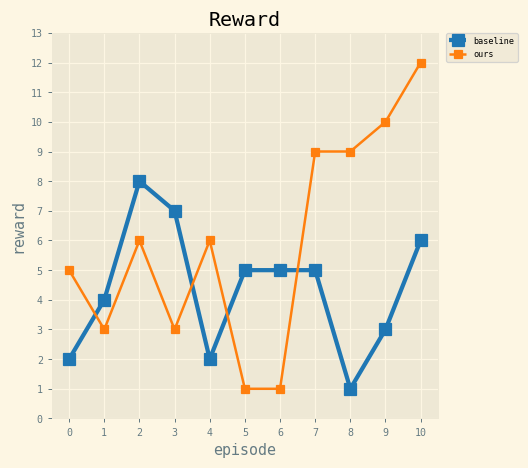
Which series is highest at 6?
baseline
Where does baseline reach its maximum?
2
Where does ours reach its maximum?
10
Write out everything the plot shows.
Title: Reward
x-axis: episode, ticks 0 1 2 3 4 5 6 7 8 9 10
y-axis: reward, ticks 0 1 2 3 4 5 6 7 8 9 10 11 12 13
Legend: baseline, ours
Values:
baseline: 2 4 8 7 2 5 5 5 1 3 6
ours: 5 3 6 3 6 1 1 9 9 10 12
